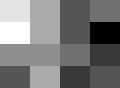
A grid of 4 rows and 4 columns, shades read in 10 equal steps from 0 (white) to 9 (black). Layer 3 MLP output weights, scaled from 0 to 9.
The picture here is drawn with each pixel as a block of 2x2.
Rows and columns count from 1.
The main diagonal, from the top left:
1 3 5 6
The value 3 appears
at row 1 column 2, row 2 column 2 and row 4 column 2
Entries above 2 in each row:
3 3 4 4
